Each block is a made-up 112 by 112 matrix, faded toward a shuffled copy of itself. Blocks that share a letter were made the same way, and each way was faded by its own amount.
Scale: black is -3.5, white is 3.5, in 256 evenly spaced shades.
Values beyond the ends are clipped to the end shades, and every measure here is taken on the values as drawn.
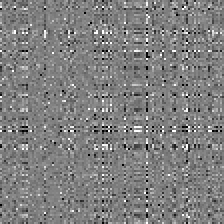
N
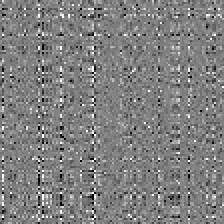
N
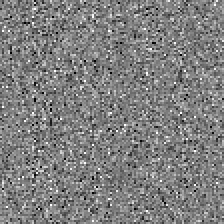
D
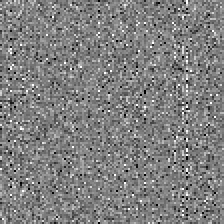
D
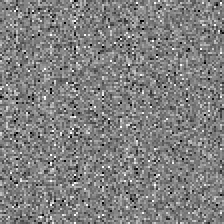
D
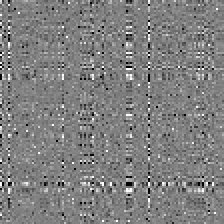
N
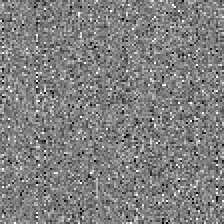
D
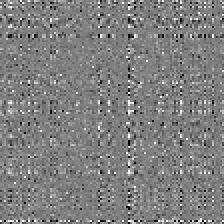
N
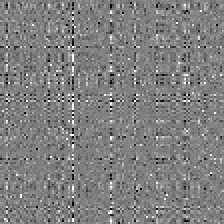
N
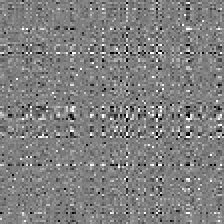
N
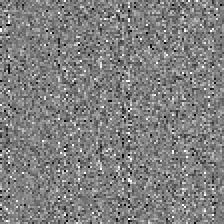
D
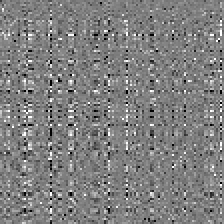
N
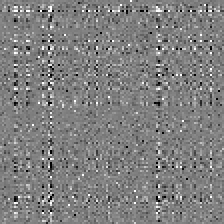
N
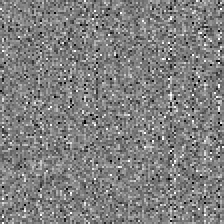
D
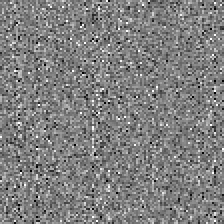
D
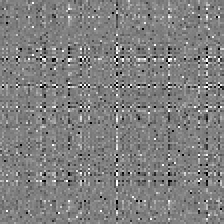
N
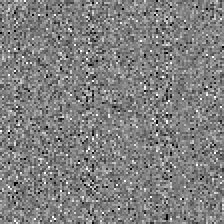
D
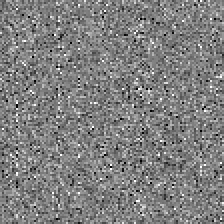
D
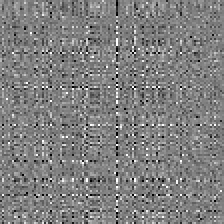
N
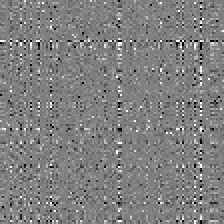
N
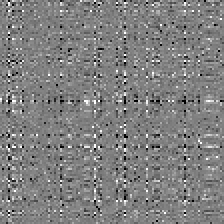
N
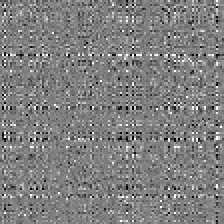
N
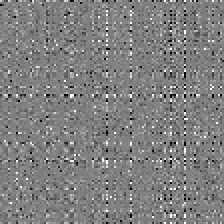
N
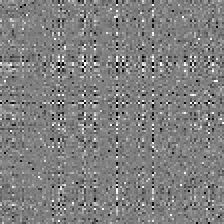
N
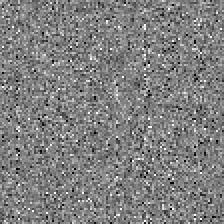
D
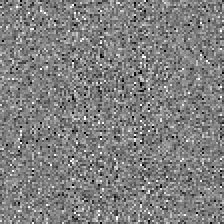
D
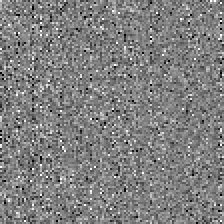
D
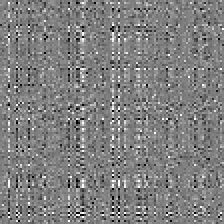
N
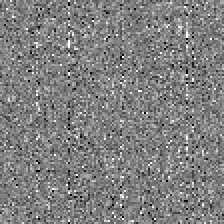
D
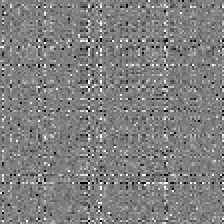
N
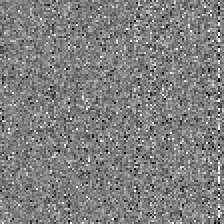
D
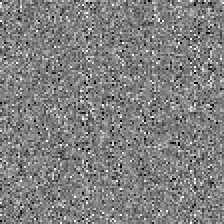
D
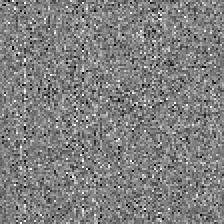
D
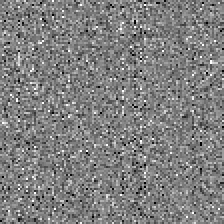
D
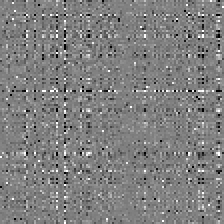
N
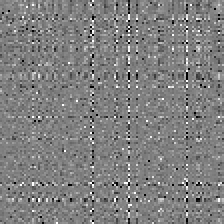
N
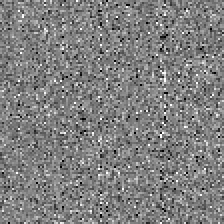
D
